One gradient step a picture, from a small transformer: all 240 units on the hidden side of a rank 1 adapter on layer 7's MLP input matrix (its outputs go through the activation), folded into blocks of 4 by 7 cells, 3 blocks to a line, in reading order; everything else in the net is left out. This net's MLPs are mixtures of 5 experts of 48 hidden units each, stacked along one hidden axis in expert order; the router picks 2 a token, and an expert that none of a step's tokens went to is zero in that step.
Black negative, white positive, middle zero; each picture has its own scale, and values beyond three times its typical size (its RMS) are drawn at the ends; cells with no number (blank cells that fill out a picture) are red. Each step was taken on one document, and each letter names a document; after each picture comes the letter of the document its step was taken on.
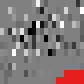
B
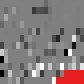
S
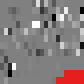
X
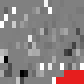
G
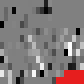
S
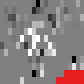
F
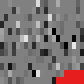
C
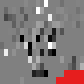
F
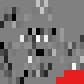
F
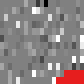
C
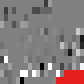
G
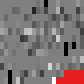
C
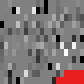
C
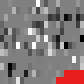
C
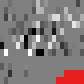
F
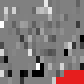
G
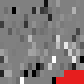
G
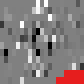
F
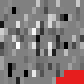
C
